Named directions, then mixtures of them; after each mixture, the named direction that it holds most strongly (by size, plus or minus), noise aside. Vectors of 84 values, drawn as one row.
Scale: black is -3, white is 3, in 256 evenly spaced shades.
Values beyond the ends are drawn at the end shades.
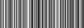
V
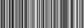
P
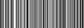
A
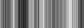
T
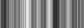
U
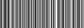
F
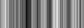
U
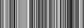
V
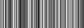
V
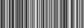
P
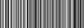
P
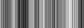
T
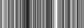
U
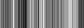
T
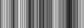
T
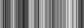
T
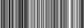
P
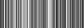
A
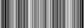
T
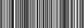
P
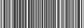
A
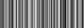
P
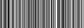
F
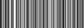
A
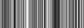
U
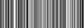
A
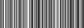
V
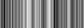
U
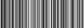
P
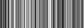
F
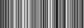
A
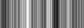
U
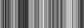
T
